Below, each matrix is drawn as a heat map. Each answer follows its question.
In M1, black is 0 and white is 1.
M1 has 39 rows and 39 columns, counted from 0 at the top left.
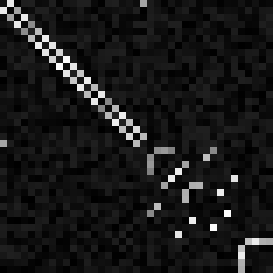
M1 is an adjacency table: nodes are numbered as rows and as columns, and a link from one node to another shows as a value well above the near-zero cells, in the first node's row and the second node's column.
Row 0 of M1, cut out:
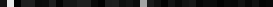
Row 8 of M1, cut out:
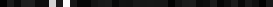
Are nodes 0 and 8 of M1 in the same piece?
yes
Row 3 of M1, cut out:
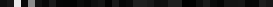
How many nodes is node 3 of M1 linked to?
2
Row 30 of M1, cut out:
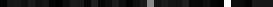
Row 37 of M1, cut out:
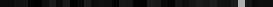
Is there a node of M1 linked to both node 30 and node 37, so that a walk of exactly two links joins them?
no
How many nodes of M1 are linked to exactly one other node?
9
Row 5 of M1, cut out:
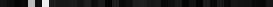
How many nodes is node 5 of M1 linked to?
2
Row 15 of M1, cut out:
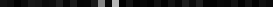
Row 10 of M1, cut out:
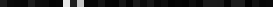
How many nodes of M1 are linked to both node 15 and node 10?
0
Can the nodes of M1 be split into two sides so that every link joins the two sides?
no
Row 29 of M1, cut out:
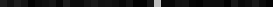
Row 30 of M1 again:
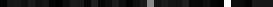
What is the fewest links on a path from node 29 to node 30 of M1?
3
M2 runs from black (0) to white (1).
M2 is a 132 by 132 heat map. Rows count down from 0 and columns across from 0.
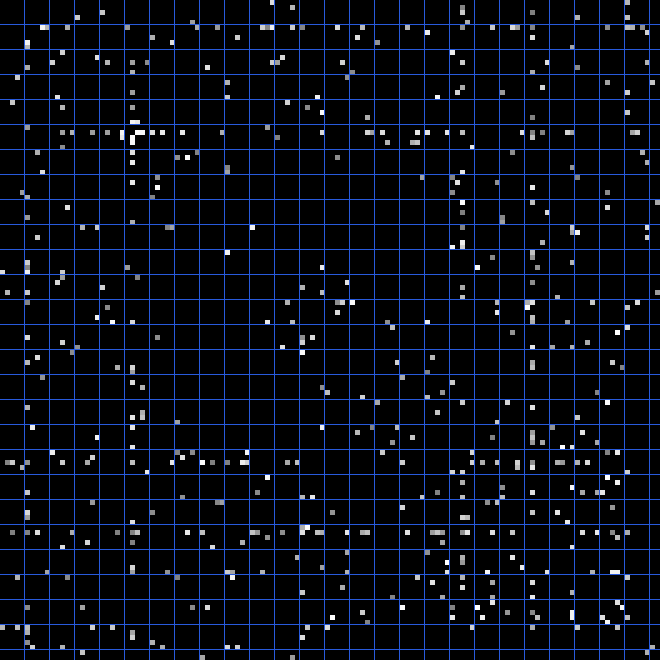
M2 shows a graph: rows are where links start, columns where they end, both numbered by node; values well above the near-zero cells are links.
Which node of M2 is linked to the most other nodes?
node 106
